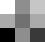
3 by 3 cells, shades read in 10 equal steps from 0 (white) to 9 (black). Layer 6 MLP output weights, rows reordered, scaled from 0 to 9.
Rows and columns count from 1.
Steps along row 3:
down up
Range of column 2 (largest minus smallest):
1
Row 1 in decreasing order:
4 2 0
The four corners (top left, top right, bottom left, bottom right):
0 2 9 7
